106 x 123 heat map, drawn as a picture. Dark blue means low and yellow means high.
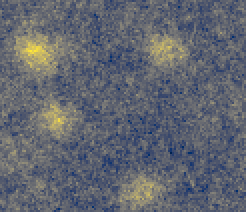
No row or column stands out. Four bumps rise from the field. The ninth with the highest average is the top left. The halves do not mirror each other. The field is mottled with small blotches.
